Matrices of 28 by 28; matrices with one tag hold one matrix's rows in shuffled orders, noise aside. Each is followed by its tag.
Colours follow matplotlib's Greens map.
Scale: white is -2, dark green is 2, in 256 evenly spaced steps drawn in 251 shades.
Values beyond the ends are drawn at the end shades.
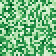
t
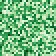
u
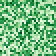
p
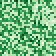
u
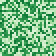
u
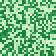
t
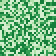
p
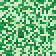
t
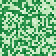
u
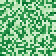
t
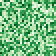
p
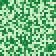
p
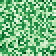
t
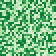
t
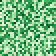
p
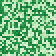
u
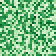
t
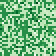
u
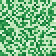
t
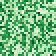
t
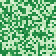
u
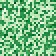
p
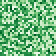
u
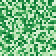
t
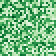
u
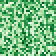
p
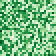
u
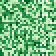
u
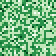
u
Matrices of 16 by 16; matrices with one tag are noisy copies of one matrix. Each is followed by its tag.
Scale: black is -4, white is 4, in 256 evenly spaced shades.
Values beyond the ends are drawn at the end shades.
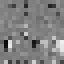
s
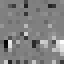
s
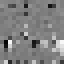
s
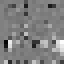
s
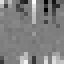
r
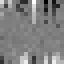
r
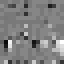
s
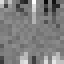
r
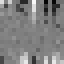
r
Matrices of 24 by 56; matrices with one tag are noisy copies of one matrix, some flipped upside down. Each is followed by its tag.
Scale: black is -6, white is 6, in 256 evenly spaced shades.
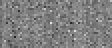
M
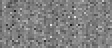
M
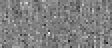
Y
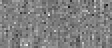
Y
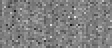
M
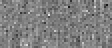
Y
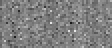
M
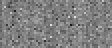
M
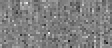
Y
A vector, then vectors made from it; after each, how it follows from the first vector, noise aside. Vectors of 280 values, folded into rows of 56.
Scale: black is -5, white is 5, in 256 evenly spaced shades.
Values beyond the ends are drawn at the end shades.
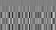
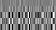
scaled up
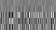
sign-scrambled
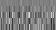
sign-scrambled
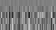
sign-scrambled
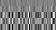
scaled up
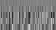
sign-scrambled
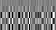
scaled up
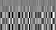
scaled up
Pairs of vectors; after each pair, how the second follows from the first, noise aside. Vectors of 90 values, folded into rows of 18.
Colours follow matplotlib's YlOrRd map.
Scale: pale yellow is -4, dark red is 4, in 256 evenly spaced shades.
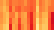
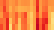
negated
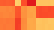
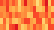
shuffled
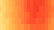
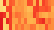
sign-scrambled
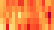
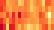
negated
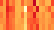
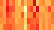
copied
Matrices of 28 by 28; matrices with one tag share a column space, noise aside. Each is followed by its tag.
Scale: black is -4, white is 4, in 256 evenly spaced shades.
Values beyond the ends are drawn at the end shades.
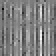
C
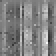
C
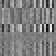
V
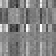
V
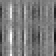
C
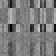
V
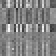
V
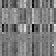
V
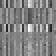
V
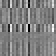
V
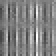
C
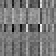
V
